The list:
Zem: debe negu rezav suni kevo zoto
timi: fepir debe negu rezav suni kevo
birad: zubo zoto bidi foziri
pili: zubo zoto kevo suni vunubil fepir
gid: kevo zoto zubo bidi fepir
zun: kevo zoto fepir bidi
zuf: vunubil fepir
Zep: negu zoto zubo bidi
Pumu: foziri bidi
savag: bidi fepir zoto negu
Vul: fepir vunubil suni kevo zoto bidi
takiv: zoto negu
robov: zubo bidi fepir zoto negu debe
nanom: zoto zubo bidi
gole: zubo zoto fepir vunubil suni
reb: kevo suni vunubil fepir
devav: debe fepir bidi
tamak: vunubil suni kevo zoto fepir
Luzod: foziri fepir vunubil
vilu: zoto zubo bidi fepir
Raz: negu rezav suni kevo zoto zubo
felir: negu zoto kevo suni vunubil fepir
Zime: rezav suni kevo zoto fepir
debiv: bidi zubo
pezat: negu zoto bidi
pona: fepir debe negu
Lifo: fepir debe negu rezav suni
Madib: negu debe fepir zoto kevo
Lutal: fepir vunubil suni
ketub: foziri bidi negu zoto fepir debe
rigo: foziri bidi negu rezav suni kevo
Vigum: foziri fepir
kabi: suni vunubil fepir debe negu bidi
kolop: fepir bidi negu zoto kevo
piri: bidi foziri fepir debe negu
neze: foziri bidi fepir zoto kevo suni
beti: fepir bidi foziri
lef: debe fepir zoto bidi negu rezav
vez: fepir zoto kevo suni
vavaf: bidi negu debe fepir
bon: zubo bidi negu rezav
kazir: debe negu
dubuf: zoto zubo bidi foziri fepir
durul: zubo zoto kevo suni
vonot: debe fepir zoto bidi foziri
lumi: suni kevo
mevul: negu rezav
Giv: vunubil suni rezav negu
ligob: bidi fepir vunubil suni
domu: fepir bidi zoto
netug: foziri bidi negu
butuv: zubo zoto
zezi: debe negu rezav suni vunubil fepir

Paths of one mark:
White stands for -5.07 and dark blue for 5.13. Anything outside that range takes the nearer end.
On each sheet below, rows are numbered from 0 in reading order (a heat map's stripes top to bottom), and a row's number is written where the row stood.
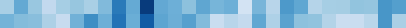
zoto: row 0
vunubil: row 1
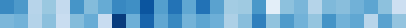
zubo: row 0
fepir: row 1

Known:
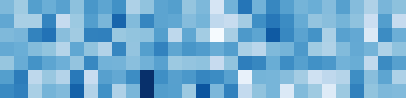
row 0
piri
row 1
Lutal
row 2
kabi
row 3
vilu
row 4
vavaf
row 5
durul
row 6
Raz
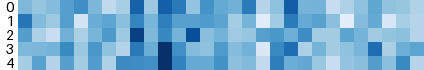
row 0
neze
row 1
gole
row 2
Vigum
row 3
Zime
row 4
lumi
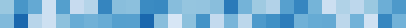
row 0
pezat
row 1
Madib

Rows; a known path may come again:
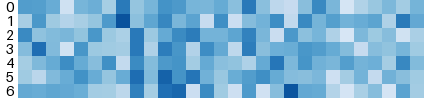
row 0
Zep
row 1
kazir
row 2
dubuf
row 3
kolop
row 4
devav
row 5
Pumu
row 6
Vul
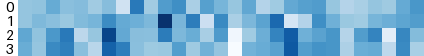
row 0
domu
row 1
mevul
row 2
zezi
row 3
kabi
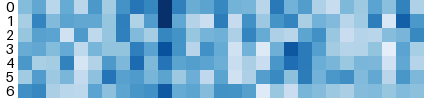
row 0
lumi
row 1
Zem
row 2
pezat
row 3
tamak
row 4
Lutal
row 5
pona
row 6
butuv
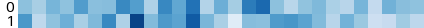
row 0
netug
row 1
Luzod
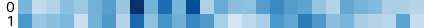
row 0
Vigum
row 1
zuf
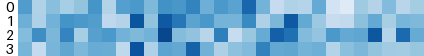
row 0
birad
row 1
neze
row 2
timi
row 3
beti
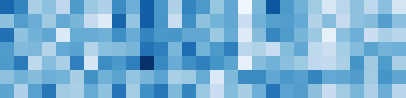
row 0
pili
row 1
zun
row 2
gole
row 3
nanom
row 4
durul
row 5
vavaf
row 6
ligob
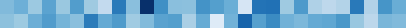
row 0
Zime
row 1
piri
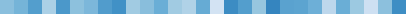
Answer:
ketub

